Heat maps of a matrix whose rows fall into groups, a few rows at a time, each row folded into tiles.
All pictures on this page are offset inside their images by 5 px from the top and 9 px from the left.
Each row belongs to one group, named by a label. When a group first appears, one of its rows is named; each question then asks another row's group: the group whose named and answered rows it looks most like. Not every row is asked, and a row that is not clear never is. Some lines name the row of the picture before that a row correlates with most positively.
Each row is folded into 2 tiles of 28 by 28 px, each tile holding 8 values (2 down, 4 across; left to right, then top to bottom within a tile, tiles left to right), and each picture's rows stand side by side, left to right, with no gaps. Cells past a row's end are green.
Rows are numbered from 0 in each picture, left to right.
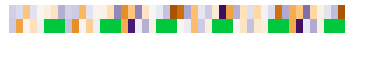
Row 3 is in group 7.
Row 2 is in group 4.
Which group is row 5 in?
4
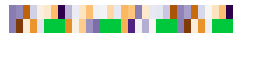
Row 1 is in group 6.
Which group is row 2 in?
4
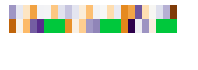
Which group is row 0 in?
6
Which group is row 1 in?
6
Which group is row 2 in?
4
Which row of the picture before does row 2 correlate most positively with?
2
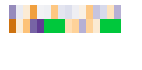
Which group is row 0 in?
6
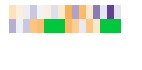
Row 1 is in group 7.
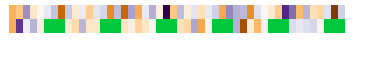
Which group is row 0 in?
4
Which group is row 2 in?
7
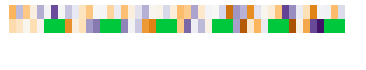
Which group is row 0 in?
7
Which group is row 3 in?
4
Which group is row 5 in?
6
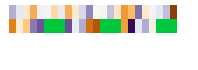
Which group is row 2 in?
4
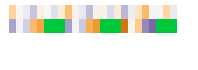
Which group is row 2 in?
6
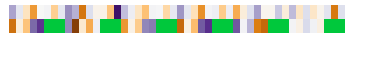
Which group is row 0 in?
6
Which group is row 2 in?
6
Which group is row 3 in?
6
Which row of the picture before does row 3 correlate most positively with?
2
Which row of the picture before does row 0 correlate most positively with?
2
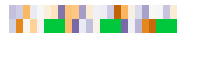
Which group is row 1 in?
4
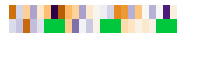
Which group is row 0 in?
7
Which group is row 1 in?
4
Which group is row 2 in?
7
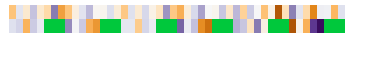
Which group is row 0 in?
7
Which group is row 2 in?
7
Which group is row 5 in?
6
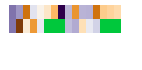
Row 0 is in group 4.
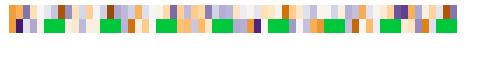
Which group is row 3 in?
7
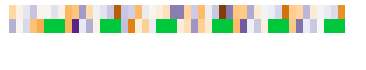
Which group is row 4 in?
4
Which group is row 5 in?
4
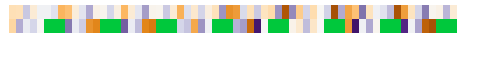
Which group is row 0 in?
4
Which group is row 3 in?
7
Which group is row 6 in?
4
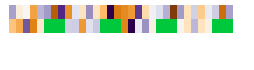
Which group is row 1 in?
7
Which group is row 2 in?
4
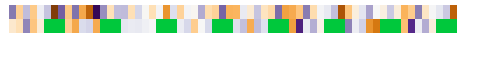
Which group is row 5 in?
4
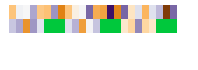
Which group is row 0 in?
7
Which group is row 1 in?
7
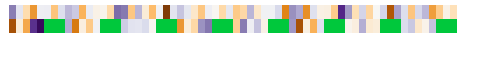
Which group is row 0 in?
6
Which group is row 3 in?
6
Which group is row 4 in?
4
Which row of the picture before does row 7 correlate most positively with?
1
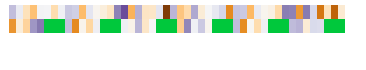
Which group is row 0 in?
6
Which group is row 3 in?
4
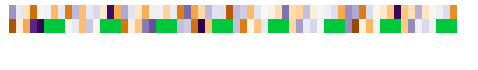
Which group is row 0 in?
6
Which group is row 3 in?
7
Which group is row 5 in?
4
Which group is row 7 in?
4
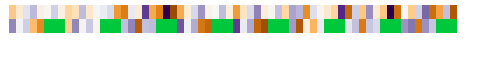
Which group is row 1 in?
4
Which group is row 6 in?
7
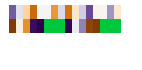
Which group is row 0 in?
6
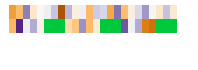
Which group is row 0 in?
4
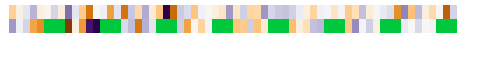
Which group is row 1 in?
6
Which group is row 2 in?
7
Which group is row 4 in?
7
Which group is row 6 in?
4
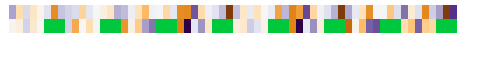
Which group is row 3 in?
4
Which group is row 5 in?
4
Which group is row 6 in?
6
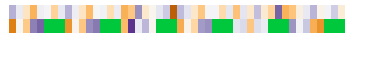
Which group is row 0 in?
6
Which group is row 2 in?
4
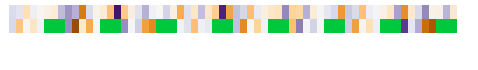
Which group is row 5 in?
4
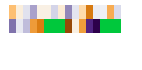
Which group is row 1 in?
6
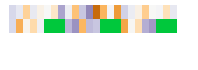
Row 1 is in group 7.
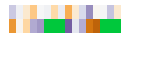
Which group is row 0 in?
6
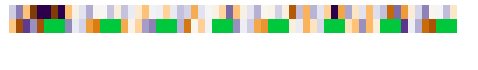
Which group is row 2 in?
6
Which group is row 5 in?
7
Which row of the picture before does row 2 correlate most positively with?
0
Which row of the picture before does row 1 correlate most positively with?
1
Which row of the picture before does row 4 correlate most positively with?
1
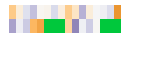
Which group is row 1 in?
4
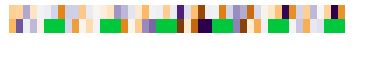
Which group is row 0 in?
4
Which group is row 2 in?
6
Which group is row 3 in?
6
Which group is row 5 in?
7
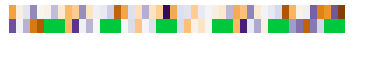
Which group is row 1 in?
4
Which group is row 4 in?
4
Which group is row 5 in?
7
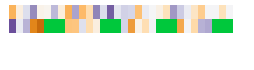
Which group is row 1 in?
7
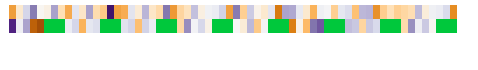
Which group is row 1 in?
7
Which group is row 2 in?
7
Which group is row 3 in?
4
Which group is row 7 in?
4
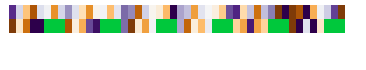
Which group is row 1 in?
6
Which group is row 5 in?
4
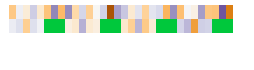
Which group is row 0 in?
7
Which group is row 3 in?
7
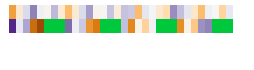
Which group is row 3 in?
6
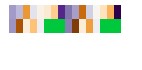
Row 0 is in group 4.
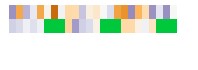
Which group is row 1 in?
4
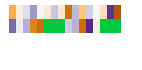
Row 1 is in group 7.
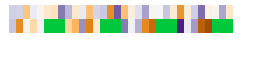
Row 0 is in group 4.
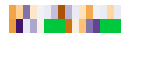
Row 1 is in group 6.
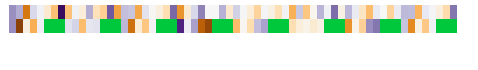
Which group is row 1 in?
7
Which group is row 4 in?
6
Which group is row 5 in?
7
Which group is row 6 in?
6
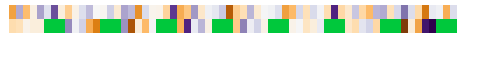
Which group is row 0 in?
7
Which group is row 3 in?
4
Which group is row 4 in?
4
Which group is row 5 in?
7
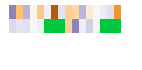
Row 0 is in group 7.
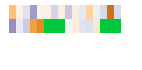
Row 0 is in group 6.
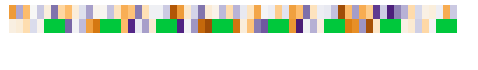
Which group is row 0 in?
7
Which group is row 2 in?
4
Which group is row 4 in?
6
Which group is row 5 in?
4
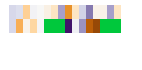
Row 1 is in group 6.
